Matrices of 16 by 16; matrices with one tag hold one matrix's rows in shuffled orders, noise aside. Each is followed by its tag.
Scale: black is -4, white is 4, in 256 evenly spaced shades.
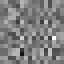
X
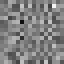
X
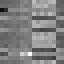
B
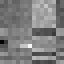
B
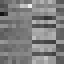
B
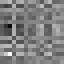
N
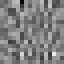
X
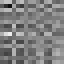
N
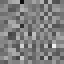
X
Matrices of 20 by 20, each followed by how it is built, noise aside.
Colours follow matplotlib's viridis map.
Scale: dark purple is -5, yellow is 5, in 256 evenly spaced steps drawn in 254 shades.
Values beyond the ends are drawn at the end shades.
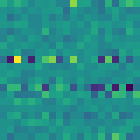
uneven rows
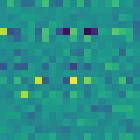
uneven rows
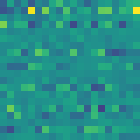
uneven rows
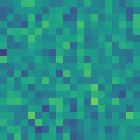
noise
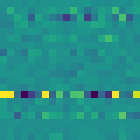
uneven rows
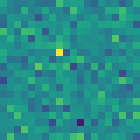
noise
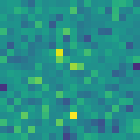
noise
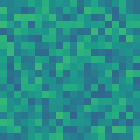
noise
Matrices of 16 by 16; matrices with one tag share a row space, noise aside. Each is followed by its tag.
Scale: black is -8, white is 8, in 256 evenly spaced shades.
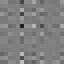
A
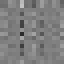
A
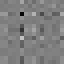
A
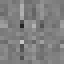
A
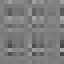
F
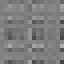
F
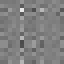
A
